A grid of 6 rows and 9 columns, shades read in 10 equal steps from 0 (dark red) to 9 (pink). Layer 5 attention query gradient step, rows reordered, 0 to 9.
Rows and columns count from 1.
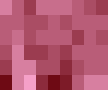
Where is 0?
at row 6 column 1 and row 6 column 5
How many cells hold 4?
11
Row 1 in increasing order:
3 3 4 5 5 6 6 6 7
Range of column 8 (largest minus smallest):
3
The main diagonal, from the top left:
7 5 4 3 4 1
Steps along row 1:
down down up same same down down down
